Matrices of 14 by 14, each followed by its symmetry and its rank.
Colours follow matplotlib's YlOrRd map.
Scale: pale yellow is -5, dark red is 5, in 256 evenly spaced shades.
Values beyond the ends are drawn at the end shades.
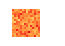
neither, full rank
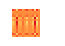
neither, rank one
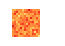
symmetric, full rank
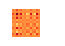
symmetric, rank one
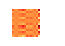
neither, rank one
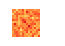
symmetric, full rank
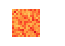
symmetric, full rank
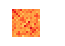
symmetric, full rank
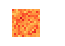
symmetric, full rank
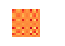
symmetric, rank one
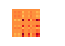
symmetric, rank one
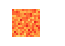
neither, full rank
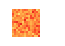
neither, full rank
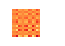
neither, rank one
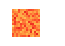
neither, full rank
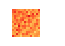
symmetric, full rank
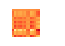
neither, rank one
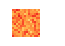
neither, full rank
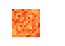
symmetric, full rank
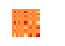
symmetric, rank one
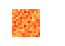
symmetric, full rank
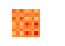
symmetric, rank one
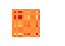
symmetric, rank one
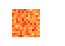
neither, full rank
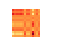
neither, rank one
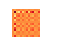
symmetric, rank one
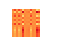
neither, rank one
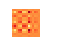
neither, rank one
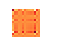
symmetric, rank one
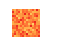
neither, full rank
